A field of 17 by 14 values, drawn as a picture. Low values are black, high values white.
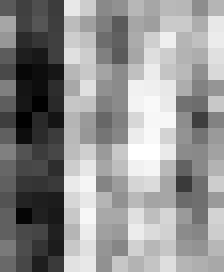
Streaks run downward. On average the colour sits 60% of the way up the scale. Stripes running up and down repeat 3 times from left to right. The right part is higher, past a seam about 30% of the way across.
